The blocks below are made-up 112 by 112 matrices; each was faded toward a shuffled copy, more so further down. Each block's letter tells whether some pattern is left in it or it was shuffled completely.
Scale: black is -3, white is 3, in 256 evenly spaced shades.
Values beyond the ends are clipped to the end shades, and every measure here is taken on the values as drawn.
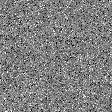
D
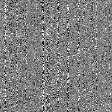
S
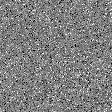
D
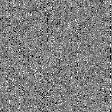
S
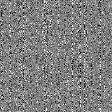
S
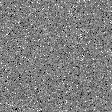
D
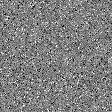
D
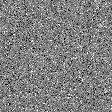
D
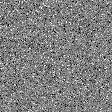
D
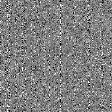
S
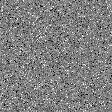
D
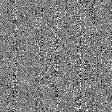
S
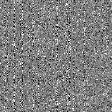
S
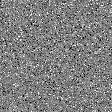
D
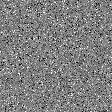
D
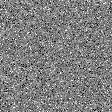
D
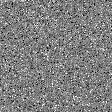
D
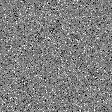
D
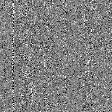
S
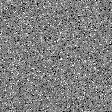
D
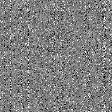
S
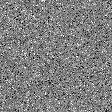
D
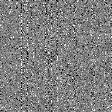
S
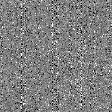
S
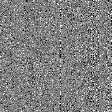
S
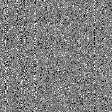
S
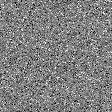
D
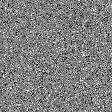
D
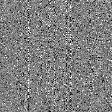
S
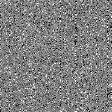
S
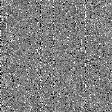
S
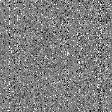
S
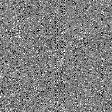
S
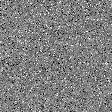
D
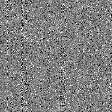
S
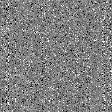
S
